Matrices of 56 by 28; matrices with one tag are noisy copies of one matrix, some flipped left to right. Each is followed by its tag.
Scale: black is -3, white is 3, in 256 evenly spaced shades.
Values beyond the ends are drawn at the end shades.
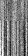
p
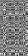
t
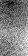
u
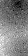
u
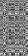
t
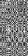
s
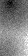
u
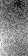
u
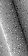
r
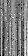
p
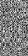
s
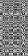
t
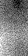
u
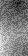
u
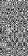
s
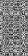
t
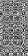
t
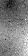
u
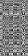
t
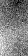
u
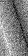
r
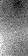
u
